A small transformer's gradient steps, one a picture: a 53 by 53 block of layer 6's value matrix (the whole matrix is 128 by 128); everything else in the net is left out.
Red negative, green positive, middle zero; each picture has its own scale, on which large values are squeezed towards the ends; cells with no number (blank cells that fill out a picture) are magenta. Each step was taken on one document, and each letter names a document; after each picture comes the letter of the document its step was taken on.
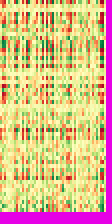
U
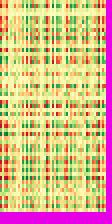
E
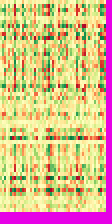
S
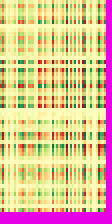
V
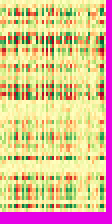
U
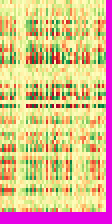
E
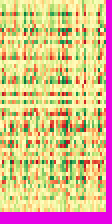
S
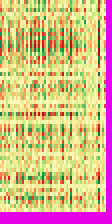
E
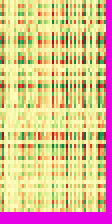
V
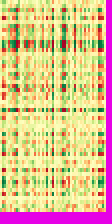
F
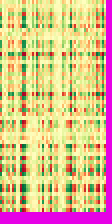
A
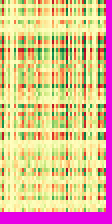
V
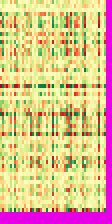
E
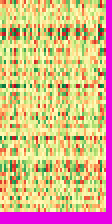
S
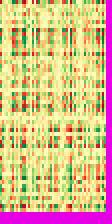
A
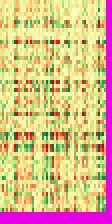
E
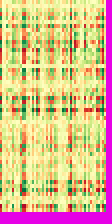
A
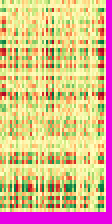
U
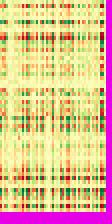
U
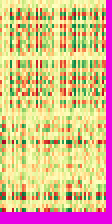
A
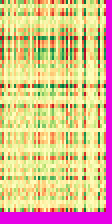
V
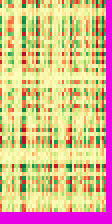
A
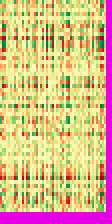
U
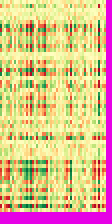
S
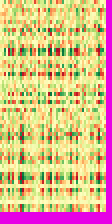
S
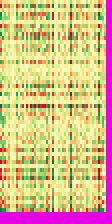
E
